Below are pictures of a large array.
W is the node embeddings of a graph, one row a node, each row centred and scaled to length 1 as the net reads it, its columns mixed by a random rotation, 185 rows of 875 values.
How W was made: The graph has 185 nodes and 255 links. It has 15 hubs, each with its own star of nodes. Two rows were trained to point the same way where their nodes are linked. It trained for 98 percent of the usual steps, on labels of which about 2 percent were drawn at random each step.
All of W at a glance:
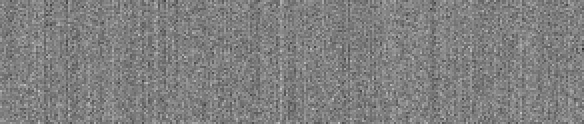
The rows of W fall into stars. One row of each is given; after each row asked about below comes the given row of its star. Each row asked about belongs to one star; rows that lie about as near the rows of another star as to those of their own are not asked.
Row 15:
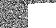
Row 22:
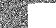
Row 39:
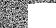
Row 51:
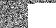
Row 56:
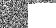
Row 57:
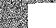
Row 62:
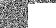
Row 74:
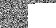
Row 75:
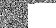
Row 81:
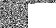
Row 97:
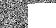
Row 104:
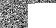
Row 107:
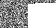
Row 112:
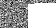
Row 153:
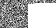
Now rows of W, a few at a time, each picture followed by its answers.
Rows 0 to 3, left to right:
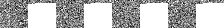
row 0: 104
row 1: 75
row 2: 112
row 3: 56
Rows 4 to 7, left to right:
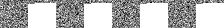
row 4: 22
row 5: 51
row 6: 107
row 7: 153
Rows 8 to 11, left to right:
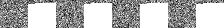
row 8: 15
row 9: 107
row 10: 39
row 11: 39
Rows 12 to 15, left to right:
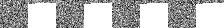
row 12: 56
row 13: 62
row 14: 104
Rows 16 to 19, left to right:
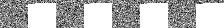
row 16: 81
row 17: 153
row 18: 104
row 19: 51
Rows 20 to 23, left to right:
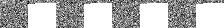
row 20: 62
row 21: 22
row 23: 107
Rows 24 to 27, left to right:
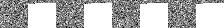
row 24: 62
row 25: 39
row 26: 74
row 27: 97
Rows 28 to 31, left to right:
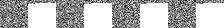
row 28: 22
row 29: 15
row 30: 51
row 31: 75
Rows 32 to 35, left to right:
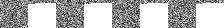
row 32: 107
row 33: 81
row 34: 104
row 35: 51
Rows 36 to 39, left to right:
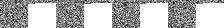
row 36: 22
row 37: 107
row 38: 153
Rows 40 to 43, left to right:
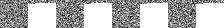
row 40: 51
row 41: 107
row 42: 39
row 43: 97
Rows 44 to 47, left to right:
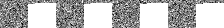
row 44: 153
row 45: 57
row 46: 51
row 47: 74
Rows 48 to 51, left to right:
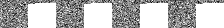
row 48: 15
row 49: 112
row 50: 97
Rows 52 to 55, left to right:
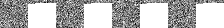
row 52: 74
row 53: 39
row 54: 97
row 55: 153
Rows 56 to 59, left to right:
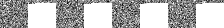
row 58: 97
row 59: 81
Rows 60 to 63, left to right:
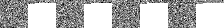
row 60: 39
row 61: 74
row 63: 81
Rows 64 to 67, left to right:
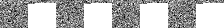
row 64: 56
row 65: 51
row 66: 56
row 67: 62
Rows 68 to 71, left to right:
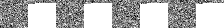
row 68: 22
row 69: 104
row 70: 39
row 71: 75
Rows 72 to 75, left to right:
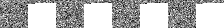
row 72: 62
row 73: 74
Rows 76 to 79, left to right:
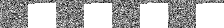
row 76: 15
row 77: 74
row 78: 74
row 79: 39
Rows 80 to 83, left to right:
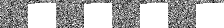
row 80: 107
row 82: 75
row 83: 56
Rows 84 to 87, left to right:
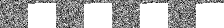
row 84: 51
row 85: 39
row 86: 74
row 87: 22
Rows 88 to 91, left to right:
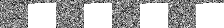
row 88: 15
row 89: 112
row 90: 153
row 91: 57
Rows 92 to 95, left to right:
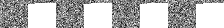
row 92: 15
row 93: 97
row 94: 75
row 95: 62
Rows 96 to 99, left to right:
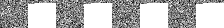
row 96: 75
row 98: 57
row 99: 57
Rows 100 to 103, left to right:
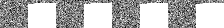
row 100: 153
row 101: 22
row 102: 39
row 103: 97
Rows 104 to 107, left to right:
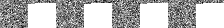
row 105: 74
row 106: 57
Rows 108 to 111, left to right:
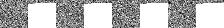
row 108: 81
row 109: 104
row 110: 75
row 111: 15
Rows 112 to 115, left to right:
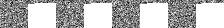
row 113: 22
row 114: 62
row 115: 81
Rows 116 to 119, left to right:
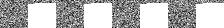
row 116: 153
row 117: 112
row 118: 112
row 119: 56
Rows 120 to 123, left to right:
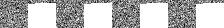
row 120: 51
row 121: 15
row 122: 107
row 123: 112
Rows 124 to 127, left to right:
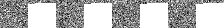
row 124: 104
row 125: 57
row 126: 62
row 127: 56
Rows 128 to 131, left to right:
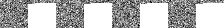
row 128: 97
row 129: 112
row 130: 107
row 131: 56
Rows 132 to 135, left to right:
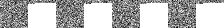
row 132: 22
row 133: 51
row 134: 39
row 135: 57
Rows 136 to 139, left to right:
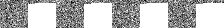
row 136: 75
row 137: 62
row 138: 15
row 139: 97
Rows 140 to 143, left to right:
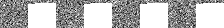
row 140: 56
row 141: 15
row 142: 62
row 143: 107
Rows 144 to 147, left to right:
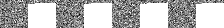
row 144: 112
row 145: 81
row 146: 15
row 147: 97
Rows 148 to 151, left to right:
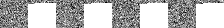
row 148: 153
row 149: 104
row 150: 75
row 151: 51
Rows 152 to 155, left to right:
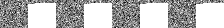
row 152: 153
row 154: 81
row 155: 57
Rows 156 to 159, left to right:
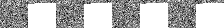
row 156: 81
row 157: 57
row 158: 81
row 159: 97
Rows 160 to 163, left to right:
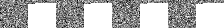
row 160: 62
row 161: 57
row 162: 51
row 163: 75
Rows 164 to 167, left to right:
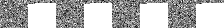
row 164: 153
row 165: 153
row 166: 57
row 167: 81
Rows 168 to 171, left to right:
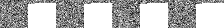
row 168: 22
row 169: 153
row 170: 104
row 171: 97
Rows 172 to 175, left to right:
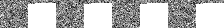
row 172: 75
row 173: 153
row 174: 22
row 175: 97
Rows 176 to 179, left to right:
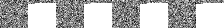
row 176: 107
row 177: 22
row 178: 107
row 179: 81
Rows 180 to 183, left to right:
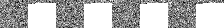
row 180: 104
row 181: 39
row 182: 62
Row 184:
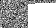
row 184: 15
